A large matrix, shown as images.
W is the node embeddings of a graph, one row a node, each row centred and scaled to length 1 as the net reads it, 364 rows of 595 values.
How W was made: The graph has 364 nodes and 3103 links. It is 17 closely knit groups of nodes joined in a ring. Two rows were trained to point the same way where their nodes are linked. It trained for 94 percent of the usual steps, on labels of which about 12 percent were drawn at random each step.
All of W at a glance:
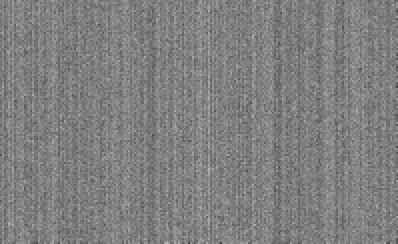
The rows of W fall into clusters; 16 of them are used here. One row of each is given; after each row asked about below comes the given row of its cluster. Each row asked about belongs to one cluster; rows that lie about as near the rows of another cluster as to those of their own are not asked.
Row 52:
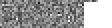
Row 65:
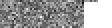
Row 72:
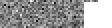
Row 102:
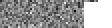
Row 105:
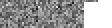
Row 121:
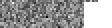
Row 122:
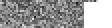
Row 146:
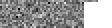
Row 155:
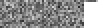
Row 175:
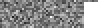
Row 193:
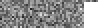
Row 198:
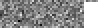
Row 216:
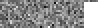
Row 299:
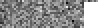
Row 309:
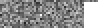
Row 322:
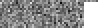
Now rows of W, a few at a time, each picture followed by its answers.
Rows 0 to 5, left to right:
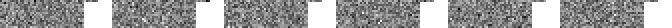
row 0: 193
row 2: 105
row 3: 72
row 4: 52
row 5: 175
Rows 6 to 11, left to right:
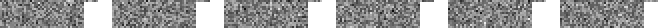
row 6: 198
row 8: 65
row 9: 155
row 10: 299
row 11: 65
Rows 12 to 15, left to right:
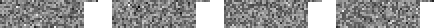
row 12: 146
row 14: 299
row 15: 309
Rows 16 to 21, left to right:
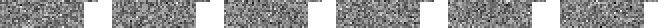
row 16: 146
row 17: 309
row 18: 193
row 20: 121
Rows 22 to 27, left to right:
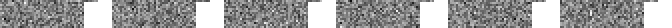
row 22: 52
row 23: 155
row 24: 52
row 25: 175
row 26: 72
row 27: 121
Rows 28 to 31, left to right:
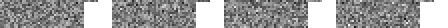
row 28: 175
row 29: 155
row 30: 65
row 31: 146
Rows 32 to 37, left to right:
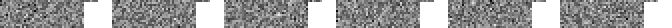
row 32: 121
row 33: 52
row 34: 52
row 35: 121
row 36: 102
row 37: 72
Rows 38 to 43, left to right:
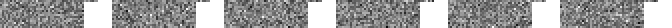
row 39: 216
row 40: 193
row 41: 122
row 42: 72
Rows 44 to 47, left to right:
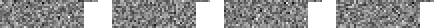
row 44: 65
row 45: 52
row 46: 102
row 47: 175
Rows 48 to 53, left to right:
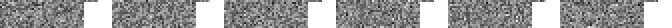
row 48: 299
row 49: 309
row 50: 309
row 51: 193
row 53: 155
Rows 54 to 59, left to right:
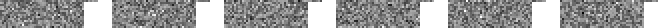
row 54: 122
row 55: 155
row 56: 146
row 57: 299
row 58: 216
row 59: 309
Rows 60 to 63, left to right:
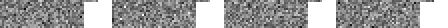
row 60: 105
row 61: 299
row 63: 175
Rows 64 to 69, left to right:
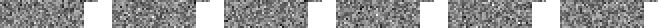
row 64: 299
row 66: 121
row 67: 105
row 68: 175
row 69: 65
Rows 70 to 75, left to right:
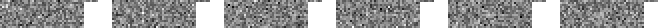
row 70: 193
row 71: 72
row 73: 72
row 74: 72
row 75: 216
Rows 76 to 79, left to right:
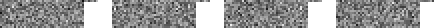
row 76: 299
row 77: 146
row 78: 216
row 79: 105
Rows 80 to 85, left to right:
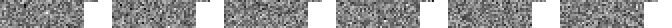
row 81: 105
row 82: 299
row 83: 155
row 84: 322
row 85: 146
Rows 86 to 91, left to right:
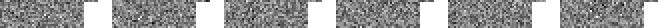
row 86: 322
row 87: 193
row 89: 121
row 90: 198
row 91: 121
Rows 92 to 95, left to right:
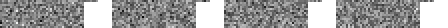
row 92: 52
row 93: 105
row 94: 65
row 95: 72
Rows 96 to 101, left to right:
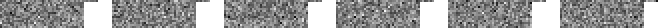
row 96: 102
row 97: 52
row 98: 121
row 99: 299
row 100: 309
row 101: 322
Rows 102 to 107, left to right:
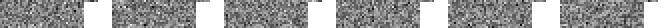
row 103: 65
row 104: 105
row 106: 105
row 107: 146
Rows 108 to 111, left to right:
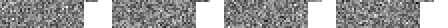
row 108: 155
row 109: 52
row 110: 299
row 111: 146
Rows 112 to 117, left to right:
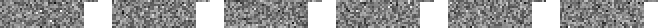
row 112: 155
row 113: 72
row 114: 122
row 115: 309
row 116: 105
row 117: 322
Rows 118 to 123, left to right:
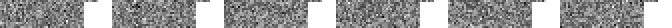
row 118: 198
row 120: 299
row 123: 309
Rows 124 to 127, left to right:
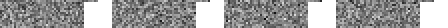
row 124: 122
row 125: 175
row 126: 105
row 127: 193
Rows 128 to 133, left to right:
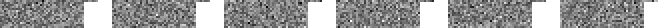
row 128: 175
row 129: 193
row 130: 309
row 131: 193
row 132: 102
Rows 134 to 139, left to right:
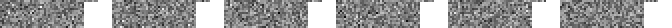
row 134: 299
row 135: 309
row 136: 122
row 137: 146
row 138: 175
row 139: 309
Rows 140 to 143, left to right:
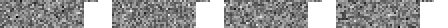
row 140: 299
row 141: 322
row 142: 65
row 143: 309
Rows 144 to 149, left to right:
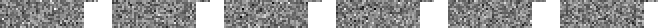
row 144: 216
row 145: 146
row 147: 299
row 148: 299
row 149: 198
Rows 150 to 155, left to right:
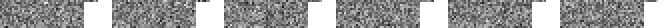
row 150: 102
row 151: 105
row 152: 155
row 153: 322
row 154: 102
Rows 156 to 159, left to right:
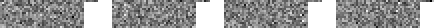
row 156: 155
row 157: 193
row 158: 105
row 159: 155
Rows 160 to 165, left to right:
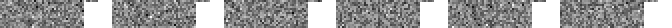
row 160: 155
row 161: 193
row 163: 155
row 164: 193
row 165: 299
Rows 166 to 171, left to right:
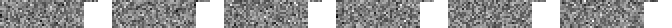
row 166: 121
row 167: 299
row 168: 216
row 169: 198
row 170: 105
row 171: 175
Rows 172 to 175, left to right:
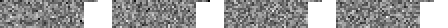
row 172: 155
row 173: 193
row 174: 175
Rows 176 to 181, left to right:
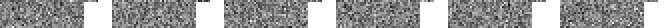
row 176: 122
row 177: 121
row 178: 72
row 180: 309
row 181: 155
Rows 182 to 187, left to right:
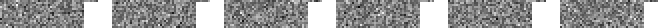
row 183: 52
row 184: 216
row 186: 146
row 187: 216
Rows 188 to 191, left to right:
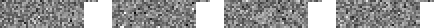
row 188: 102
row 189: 198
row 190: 216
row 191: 175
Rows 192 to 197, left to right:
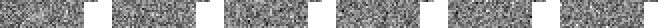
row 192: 216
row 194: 193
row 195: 105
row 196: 309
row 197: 52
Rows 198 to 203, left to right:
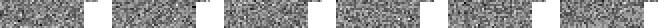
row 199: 175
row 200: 198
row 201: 322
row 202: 72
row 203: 102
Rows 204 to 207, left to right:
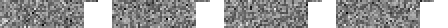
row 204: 193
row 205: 72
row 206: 52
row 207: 299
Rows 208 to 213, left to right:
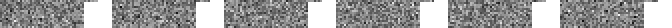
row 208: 299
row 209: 102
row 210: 65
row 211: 322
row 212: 322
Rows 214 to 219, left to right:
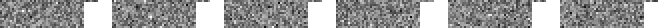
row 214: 121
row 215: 193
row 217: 299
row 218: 155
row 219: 193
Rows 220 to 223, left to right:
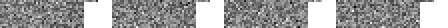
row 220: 146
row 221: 105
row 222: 299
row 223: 52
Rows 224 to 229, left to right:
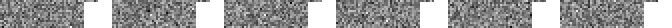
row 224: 72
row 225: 216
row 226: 193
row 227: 102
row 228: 121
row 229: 193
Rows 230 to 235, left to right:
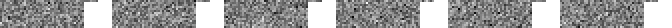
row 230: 322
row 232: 102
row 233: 198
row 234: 52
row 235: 193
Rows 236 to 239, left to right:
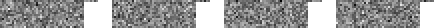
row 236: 65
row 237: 121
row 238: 122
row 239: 72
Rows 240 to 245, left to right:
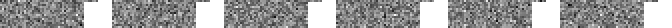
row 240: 146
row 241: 193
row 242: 175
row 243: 72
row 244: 105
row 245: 105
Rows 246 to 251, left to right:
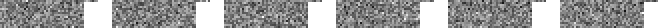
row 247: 175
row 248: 146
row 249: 72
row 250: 155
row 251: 155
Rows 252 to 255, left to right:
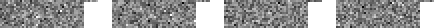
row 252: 299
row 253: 65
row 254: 52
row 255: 198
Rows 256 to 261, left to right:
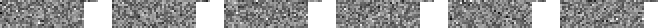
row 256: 299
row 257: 216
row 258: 65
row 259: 146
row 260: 105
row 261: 175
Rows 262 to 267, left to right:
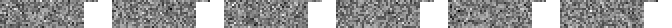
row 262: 216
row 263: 122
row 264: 198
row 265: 102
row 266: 155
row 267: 322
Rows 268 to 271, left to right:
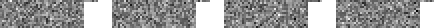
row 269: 105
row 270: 52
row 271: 65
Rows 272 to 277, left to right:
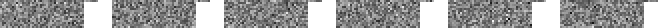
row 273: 105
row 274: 175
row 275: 65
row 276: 175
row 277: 122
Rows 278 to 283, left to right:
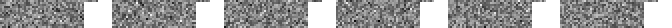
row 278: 146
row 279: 216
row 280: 155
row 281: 299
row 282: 72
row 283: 146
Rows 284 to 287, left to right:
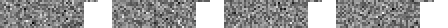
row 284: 72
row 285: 155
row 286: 102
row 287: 146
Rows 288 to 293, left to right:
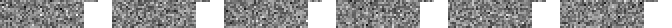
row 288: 105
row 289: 175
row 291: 72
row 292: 322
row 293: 155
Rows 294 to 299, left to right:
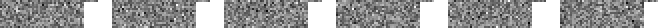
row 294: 121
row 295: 322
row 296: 175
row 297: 65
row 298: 121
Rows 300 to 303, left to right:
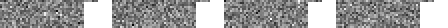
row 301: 102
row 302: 105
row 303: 146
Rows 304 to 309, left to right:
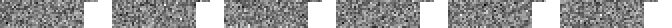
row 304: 299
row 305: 102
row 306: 122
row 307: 175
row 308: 299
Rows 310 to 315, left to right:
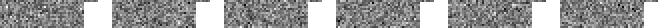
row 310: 72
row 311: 175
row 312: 193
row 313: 175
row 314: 193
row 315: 322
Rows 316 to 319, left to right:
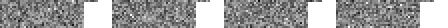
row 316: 216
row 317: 216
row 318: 121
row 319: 322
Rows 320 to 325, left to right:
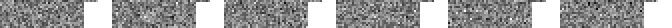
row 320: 65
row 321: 216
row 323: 146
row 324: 52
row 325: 309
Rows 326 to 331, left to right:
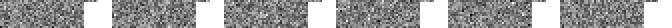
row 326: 198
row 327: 105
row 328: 146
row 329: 65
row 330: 65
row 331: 193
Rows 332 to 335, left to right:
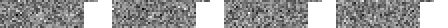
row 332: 216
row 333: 193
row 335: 216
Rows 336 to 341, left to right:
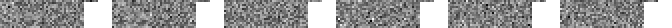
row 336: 155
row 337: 155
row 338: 198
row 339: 175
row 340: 52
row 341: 122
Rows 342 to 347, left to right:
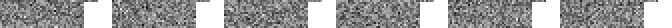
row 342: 122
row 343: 216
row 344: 65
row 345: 309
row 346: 102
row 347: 102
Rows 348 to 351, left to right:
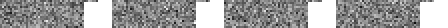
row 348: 102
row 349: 65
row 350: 322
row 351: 72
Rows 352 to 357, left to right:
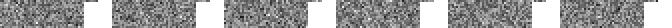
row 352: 193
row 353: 322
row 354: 122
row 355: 105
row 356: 216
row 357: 122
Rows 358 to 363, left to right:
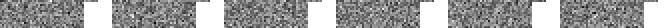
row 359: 146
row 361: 102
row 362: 121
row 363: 102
